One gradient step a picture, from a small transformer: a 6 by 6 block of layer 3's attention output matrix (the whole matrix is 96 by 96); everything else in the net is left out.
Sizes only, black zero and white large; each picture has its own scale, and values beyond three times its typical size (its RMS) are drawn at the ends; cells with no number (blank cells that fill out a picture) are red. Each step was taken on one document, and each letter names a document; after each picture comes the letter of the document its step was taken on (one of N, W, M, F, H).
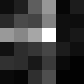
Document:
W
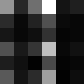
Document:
W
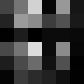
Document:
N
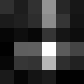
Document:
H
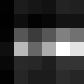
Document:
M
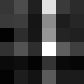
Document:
H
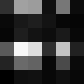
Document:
N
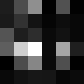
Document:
N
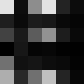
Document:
W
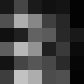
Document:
N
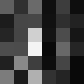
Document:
N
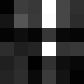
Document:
H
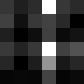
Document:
H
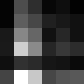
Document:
N
